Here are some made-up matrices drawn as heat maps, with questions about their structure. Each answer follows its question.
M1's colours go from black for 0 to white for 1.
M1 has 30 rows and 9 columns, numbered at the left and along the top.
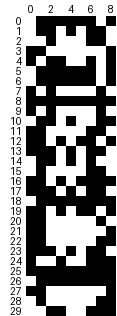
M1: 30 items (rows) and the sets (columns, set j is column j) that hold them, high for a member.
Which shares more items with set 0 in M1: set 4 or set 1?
set 4
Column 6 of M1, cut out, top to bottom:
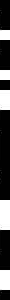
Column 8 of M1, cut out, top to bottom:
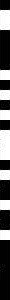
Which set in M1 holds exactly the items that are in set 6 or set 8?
3
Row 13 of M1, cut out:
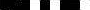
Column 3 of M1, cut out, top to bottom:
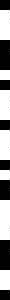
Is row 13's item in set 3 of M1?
yes
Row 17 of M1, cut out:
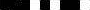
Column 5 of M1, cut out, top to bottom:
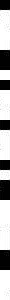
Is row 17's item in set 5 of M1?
yes
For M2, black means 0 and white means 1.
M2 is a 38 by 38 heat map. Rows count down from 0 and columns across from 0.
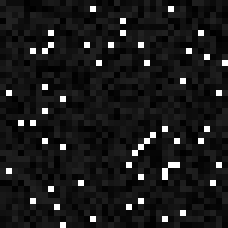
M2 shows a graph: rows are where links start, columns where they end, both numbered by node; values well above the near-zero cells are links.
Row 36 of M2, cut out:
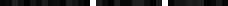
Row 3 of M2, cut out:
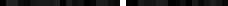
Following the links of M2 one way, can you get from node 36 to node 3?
yes
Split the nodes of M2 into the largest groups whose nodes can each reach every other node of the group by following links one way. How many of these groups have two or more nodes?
3
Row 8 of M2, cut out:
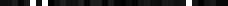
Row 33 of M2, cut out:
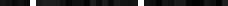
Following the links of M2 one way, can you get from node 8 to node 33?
yes
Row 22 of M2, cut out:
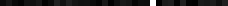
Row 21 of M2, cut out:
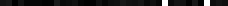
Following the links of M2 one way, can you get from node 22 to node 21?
no
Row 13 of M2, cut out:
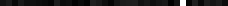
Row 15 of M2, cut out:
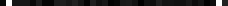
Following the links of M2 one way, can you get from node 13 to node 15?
no
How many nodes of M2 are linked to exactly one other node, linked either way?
11
